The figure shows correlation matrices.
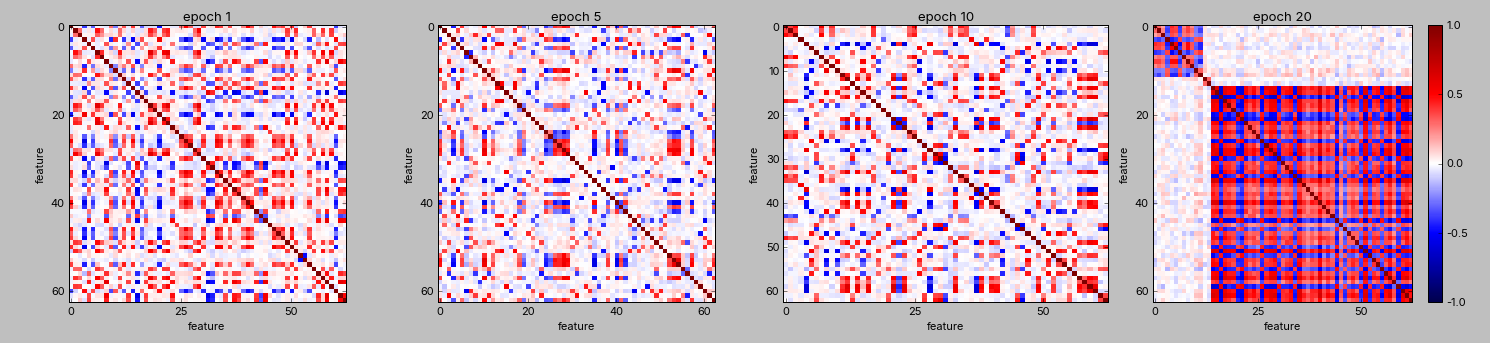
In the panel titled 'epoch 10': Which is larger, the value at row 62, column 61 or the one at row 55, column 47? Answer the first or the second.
the first
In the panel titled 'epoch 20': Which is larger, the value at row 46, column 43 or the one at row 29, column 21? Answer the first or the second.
the first
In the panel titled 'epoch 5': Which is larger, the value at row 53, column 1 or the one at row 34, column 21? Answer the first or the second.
the second
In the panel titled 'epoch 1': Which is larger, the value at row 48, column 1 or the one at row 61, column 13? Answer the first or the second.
the second
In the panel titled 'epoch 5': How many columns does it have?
63
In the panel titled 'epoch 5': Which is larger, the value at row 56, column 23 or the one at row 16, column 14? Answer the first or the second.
the second
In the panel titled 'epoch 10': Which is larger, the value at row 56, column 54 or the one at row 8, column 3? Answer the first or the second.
the first
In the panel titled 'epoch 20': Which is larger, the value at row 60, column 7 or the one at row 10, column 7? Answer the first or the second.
the first
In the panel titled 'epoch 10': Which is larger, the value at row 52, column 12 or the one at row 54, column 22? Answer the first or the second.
the first
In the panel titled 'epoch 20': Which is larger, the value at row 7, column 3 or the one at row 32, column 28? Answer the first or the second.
the second
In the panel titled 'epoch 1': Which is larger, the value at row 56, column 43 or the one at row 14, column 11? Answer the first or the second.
the second
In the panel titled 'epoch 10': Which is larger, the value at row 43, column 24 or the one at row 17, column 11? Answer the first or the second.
the second
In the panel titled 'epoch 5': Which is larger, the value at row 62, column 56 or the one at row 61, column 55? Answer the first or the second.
the second
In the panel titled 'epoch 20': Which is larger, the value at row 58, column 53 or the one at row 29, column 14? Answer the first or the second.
the second
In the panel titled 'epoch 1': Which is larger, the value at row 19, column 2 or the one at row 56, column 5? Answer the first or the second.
the first
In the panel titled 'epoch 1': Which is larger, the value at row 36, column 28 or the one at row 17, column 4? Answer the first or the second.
the second
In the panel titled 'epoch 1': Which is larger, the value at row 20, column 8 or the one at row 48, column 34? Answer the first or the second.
the second
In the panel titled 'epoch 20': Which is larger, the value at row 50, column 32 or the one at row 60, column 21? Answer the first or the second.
the first
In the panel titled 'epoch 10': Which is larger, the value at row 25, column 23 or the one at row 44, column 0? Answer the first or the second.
the second
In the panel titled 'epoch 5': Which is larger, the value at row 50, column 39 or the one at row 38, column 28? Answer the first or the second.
the second
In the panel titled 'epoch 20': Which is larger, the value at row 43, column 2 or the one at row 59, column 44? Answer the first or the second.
the second
